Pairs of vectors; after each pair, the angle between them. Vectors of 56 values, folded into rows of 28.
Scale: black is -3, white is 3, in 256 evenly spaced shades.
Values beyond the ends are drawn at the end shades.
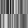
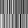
orthogonal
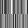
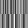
orthogonal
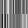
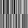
partly opposed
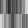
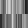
nearly opposite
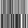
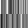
partly aligned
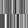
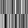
nearly opposite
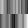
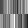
nearly opposite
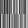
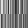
partly opposed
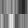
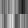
nearly parallel
